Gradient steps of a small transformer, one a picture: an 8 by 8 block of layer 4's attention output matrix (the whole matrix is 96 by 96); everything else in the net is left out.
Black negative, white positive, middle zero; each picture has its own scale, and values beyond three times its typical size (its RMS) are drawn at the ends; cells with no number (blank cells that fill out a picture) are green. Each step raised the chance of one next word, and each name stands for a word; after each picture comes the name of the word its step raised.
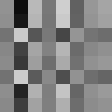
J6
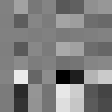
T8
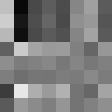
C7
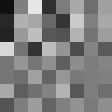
C7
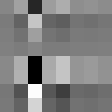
T8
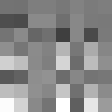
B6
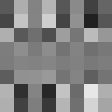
B6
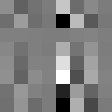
T8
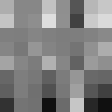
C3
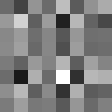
T8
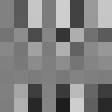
B6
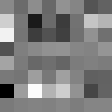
C7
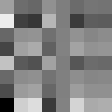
C3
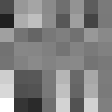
C3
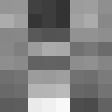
C7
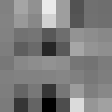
C3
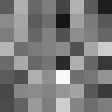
C7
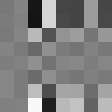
B6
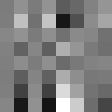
C3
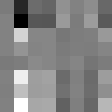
C3
